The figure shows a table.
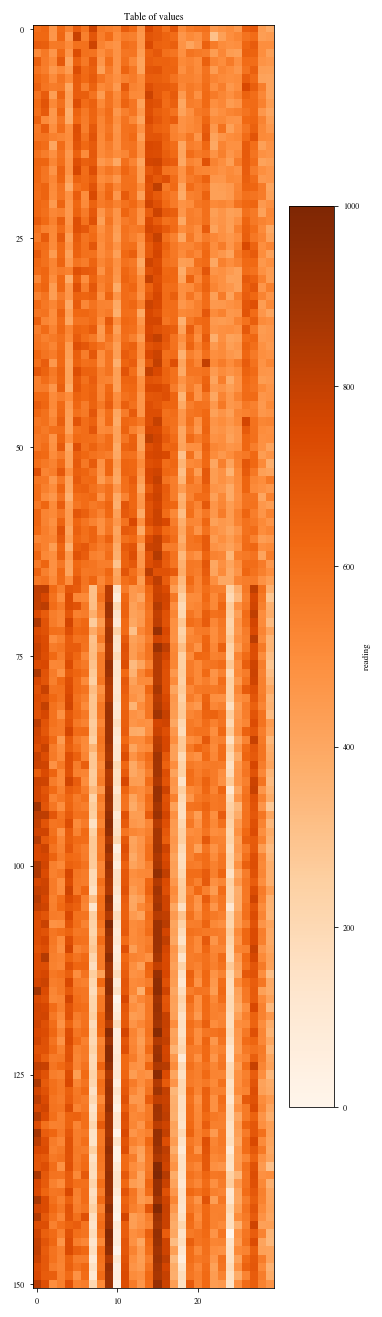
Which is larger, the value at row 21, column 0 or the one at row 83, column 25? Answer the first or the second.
the first
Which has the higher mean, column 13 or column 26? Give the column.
26
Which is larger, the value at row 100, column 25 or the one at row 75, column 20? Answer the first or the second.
the second
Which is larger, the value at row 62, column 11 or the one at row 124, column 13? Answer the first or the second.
the first
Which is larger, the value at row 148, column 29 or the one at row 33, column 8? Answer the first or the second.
the second
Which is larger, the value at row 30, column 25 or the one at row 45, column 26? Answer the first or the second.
the second
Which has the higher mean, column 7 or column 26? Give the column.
26
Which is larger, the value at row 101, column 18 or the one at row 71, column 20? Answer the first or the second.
the second
